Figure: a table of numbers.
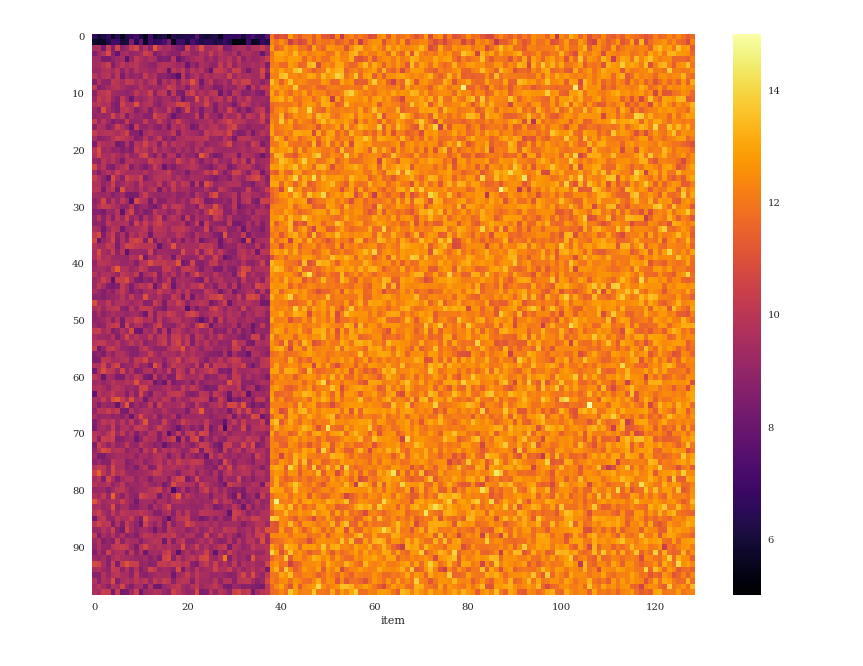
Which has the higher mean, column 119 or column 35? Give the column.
119
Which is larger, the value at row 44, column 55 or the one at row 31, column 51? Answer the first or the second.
the second
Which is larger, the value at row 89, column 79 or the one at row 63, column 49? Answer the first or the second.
the second
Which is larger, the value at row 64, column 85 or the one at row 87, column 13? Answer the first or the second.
the first
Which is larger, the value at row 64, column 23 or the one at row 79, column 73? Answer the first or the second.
the second
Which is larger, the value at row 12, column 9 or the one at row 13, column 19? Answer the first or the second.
the first
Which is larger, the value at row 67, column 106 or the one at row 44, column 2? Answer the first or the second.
the first
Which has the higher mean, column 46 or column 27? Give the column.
46
